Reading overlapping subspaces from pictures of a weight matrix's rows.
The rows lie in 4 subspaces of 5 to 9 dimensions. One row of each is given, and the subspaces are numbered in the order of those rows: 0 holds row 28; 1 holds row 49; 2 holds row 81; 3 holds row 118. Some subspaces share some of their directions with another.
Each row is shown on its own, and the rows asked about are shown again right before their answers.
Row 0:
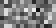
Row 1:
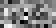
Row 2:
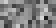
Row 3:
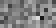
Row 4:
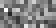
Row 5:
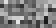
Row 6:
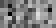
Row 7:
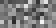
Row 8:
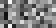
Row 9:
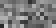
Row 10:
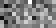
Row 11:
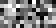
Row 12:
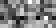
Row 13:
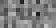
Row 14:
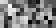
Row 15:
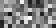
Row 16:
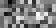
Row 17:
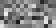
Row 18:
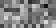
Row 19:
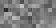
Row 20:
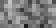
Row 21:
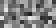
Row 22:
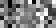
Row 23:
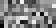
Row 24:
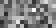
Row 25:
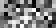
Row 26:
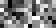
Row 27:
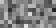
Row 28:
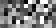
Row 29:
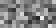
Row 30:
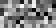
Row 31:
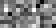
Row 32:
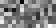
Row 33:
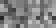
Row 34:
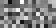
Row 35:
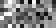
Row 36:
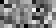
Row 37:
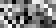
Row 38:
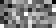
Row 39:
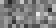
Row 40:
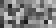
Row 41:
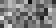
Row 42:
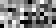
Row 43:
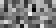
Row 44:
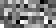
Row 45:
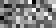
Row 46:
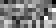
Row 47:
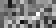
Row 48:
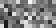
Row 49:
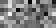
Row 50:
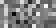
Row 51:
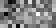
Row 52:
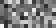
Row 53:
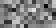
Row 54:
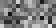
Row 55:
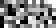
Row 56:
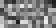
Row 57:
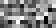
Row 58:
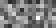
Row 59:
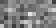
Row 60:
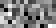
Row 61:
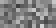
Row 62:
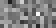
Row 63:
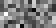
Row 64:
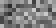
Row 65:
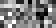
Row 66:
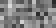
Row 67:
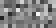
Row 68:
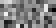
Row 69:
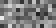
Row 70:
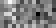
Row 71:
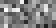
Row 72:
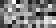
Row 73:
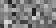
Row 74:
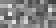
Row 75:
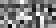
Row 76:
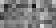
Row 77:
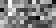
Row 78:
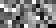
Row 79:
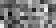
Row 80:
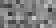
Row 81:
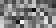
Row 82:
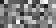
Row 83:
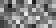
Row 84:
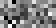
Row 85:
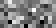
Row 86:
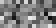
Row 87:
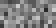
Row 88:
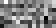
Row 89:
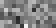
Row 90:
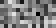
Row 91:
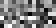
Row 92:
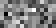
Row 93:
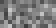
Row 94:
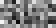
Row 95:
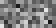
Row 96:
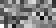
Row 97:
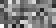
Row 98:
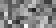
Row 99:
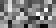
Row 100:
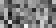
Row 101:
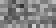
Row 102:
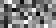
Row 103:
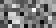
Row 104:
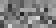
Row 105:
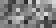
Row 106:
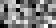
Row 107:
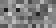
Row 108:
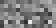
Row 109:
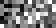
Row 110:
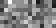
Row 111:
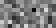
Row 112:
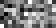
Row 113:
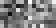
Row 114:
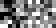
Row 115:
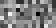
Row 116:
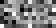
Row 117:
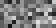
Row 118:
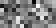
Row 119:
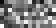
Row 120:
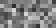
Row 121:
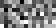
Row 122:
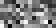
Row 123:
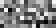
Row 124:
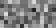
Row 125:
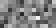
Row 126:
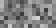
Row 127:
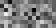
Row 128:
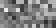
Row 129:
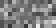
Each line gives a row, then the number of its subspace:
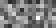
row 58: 2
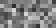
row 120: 1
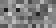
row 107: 1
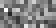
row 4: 3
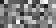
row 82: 0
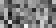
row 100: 3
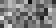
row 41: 0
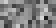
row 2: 2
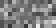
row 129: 1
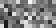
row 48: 3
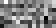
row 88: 2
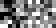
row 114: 2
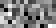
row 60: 3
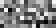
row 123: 3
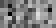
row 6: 2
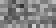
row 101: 1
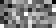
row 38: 1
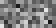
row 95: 2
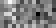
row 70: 2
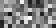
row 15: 1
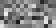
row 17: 0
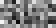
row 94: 1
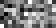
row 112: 1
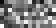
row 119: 3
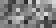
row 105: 1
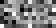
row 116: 1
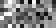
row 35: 2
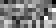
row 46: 2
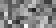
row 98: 3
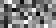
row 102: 1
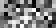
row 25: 2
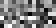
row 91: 1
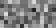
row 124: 2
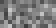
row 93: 3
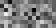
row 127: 3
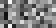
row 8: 1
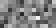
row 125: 3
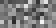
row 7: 0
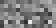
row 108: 2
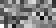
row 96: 1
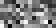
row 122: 2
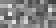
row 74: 2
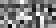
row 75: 1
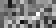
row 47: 1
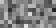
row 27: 3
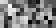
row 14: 2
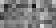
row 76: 1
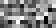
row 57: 2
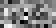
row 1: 0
